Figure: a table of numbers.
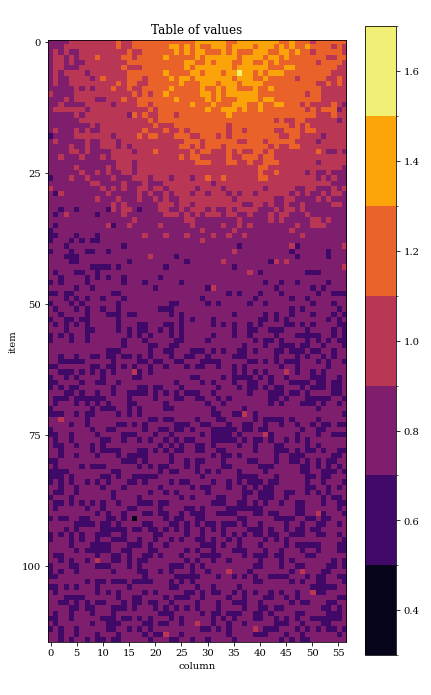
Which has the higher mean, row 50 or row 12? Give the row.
12
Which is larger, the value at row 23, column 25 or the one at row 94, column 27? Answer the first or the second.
the first
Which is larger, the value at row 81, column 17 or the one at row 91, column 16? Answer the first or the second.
the first
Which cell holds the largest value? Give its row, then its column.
6, 36
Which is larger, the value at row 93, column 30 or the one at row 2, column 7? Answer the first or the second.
the second
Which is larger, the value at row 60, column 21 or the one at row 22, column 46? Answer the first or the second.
the second
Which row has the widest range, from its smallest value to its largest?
6
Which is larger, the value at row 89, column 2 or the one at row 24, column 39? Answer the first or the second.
the second
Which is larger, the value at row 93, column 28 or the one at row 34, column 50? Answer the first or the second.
the second
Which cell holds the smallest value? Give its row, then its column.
91, 16
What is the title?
Table of values
